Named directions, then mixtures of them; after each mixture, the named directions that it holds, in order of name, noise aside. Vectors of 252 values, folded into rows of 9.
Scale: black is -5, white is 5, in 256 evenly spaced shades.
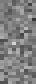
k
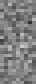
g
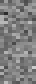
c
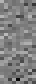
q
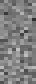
c, k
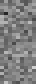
c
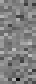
q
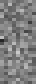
g, k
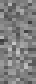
g, k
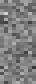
c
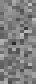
k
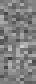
c, g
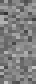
c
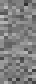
c, q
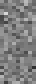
c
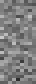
k, q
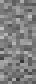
k, q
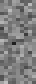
c, k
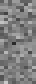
c, k
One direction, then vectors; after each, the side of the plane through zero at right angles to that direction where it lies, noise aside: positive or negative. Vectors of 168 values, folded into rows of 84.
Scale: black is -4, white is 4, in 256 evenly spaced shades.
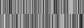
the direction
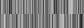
positive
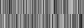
positive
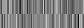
negative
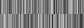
positive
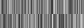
negative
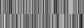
positive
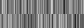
positive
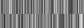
negative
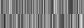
negative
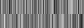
positive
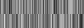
positive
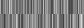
negative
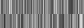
negative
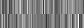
positive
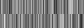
positive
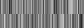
positive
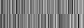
negative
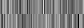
negative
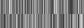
negative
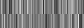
positive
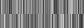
positive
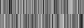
positive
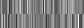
positive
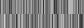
positive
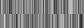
positive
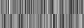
negative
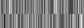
negative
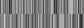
positive
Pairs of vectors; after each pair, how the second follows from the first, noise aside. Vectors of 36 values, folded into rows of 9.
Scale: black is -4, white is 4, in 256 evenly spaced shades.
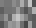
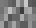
shuffled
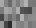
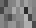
shuffled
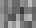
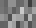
sign-scrambled
